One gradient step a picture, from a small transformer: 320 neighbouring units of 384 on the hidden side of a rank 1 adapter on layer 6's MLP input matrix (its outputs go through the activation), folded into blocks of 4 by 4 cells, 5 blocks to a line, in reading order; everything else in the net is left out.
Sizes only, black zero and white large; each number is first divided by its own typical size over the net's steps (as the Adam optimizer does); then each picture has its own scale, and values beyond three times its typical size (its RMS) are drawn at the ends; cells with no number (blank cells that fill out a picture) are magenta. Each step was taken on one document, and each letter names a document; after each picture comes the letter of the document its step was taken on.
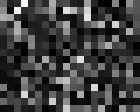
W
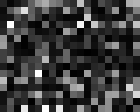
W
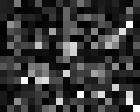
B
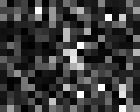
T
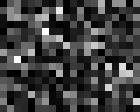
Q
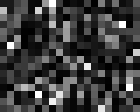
T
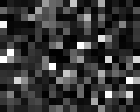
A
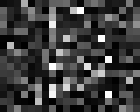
T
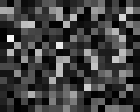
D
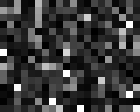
B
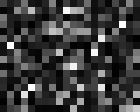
T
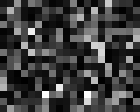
Q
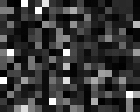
A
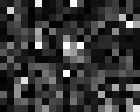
B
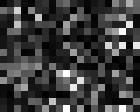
B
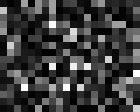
T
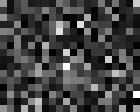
W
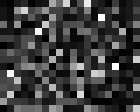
W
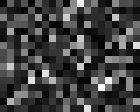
D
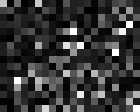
B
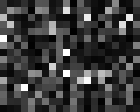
A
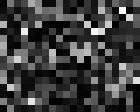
Q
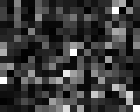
B
